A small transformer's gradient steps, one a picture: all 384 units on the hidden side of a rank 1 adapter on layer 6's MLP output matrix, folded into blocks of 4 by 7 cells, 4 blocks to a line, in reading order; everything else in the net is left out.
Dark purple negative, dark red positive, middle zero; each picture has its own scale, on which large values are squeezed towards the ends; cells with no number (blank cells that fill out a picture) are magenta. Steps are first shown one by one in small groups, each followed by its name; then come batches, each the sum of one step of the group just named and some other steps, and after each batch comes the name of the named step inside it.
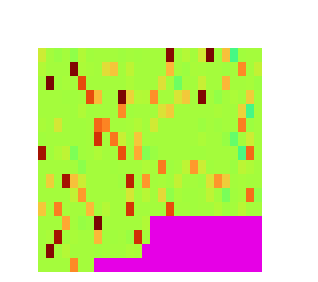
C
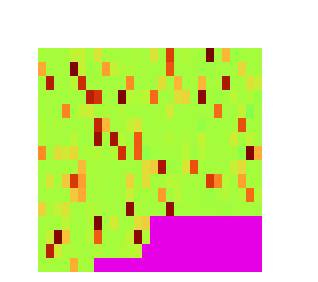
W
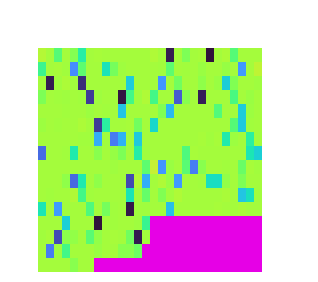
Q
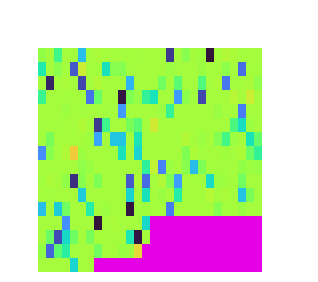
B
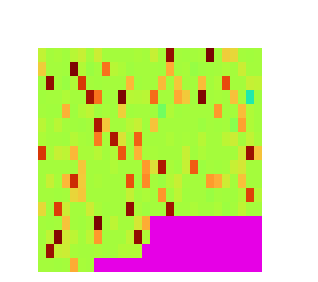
W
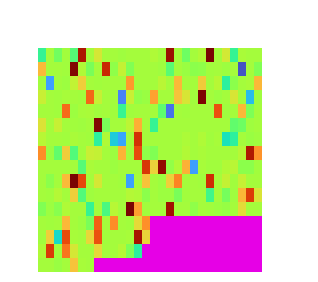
Q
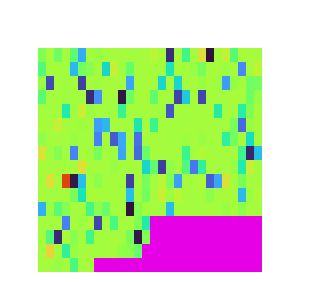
Q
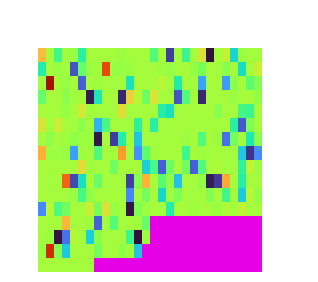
B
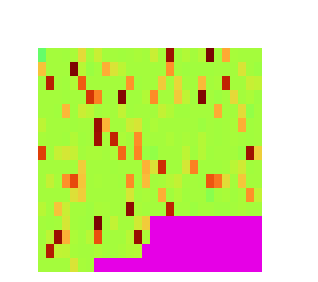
W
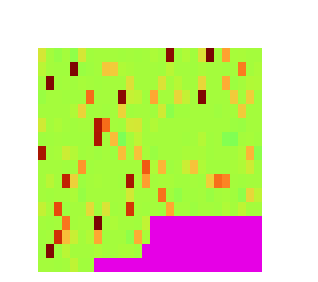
Q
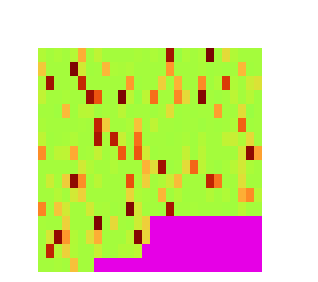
W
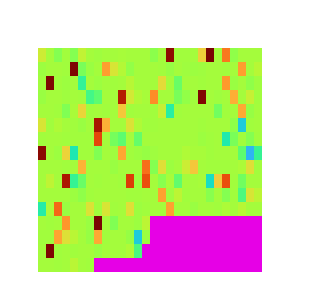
Q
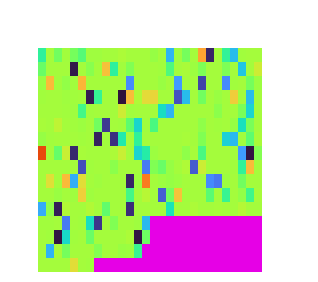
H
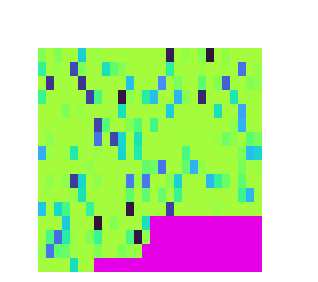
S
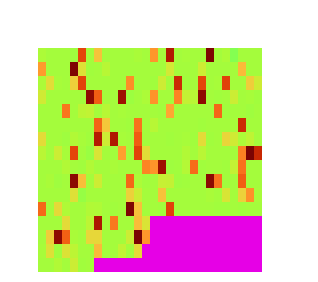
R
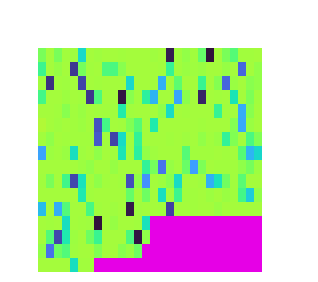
S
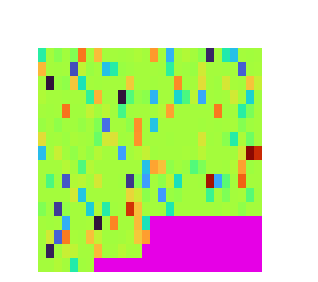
R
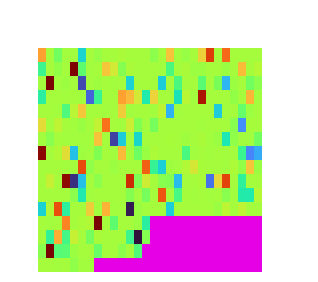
S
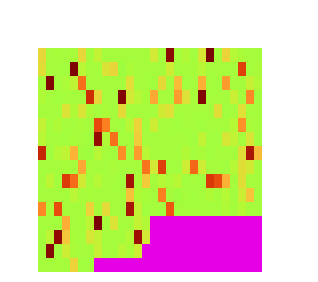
R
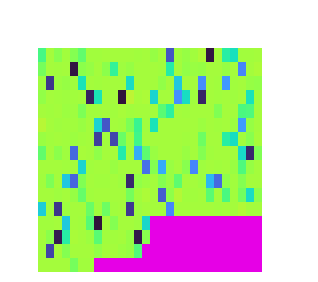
H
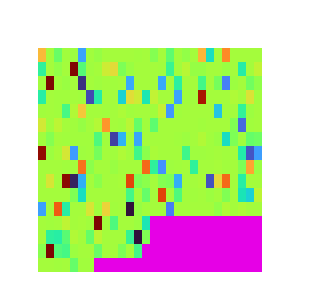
S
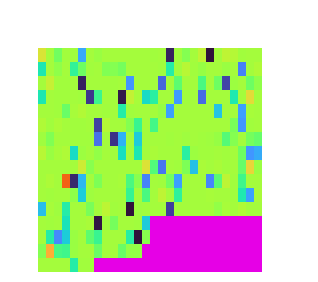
S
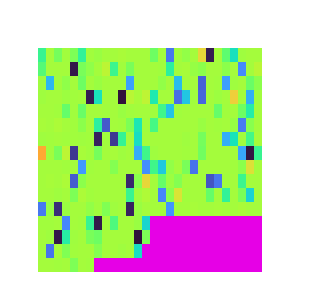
H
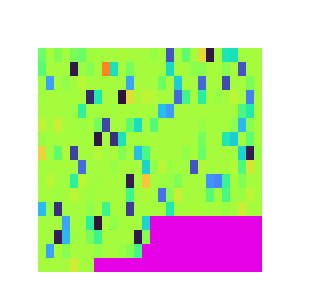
H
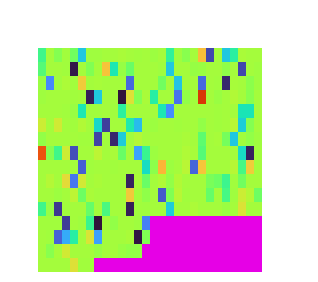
H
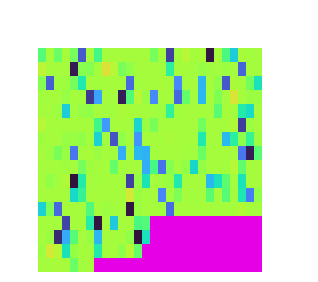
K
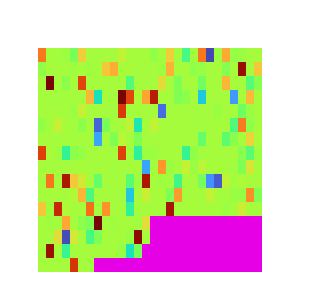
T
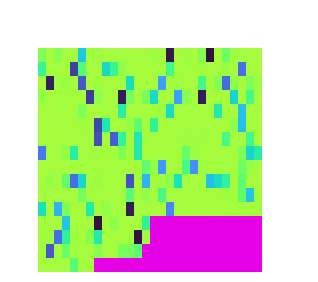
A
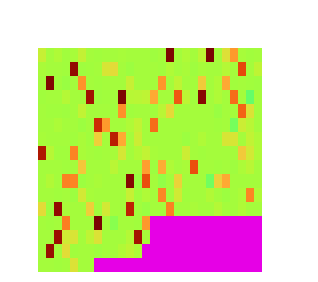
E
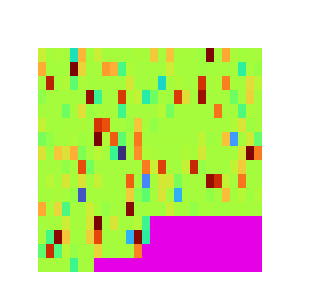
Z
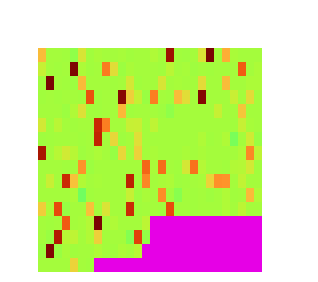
Z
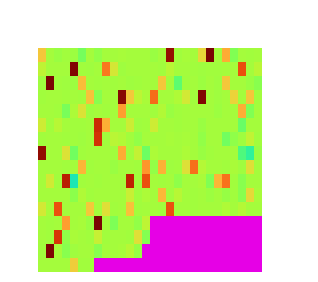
K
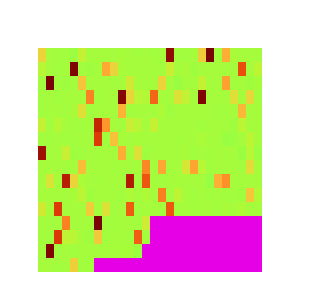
T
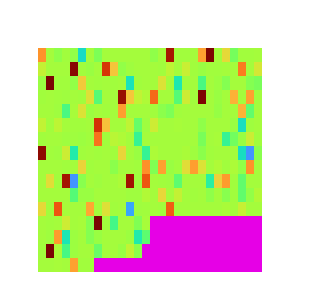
K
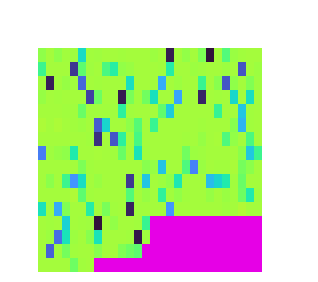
A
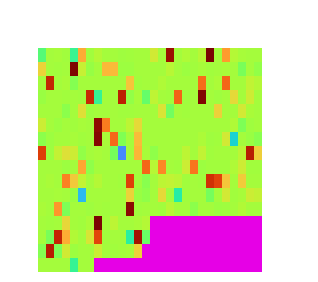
Z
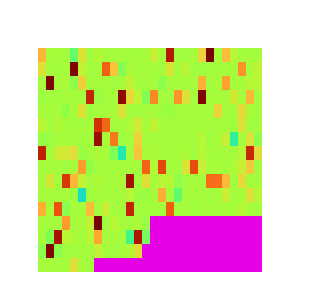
Z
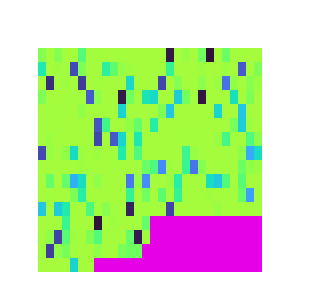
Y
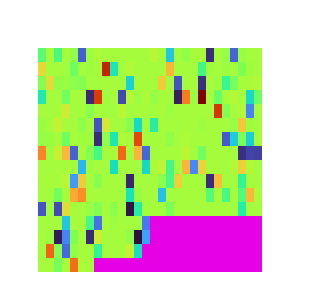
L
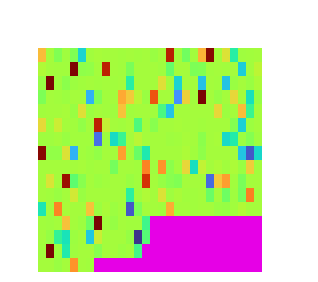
L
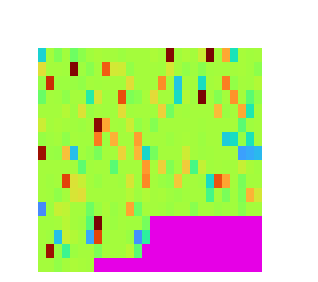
L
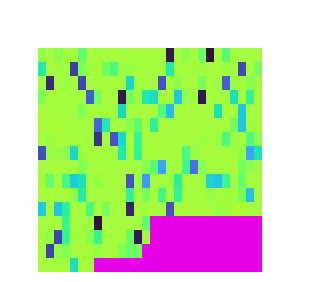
Y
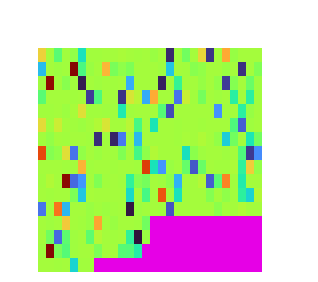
Y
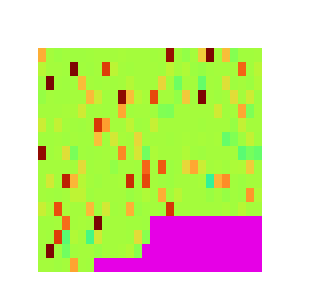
L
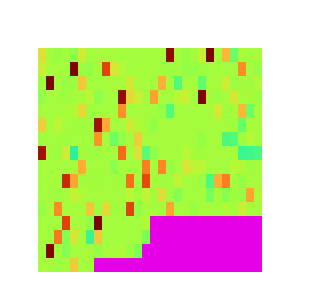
L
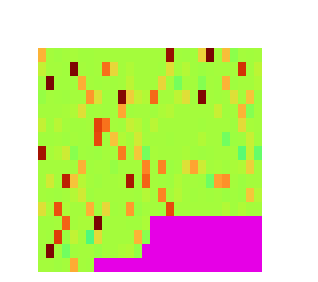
L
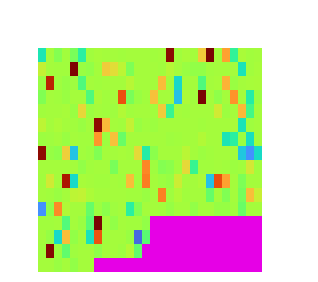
L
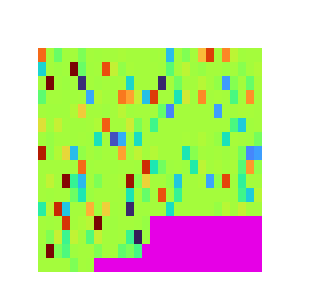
Y
